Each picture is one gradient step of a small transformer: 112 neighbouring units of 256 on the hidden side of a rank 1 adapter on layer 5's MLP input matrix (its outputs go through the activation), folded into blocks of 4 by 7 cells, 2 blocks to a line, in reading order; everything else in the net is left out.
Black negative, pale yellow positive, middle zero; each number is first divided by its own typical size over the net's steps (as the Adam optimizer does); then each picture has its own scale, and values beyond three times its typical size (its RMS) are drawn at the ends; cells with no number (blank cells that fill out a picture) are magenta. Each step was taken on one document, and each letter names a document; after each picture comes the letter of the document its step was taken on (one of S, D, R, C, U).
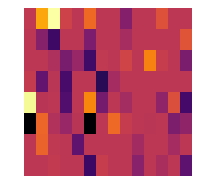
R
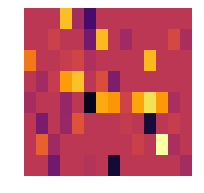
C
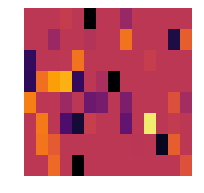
C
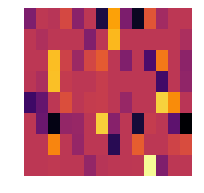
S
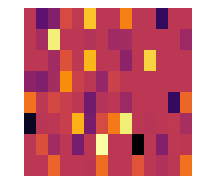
R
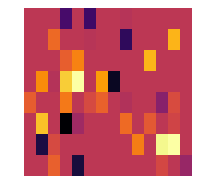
C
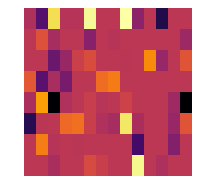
R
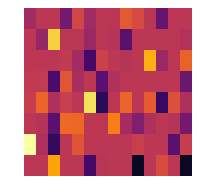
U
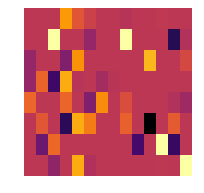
C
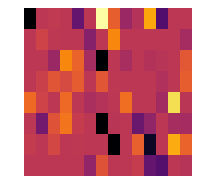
S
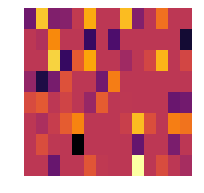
R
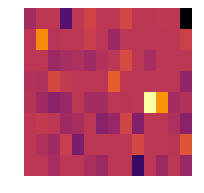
U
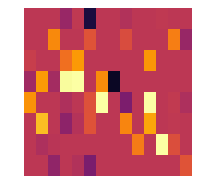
C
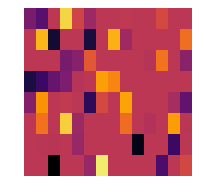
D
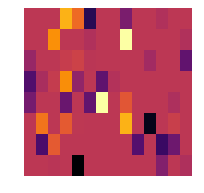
C
